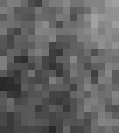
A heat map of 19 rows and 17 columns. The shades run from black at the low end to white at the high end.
Slope: up to the top right. Stripes: none. Ninth with the highest average: top right. Mirror symmetry: none.
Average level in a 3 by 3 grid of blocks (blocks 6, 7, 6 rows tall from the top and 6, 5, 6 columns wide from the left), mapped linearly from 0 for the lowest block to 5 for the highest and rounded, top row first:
2 3 5
1 1 3
0 0 3
